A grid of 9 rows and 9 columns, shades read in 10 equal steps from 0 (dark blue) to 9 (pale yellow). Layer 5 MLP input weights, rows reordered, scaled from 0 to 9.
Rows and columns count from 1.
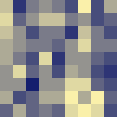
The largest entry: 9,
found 4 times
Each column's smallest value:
3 1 0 4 1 1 5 2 1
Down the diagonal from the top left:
7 3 2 4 1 6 8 9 2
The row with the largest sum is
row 8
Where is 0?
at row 7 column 3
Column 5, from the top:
4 7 4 3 1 2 5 6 3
